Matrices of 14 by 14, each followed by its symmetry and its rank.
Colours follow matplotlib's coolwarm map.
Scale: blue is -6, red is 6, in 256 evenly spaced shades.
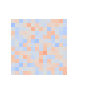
neither, full rank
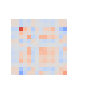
symmetric, rank two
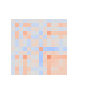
symmetric, rank two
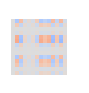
neither, rank one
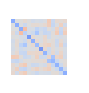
symmetric, full rank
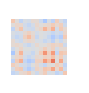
symmetric, rank two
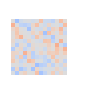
antisymmetric, full rank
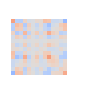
symmetric, rank two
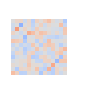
antisymmetric, full rank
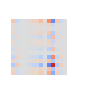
neither, rank one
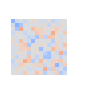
symmetric, full rank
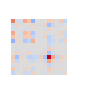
symmetric, rank two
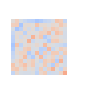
symmetric, full rank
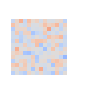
neither, full rank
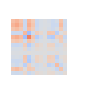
symmetric, rank two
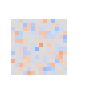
antisymmetric, full rank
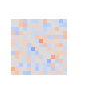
antisymmetric, full rank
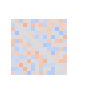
antisymmetric, full rank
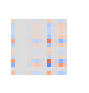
neither, rank one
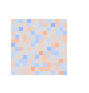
neither, full rank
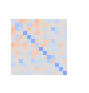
symmetric, full rank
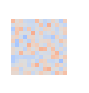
neither, full rank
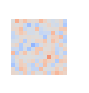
neither, full rank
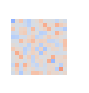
symmetric, full rank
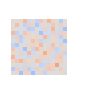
symmetric, full rank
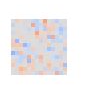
antisymmetric, full rank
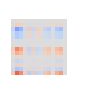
neither, rank one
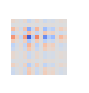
neither, rank one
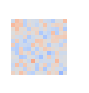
neither, full rank
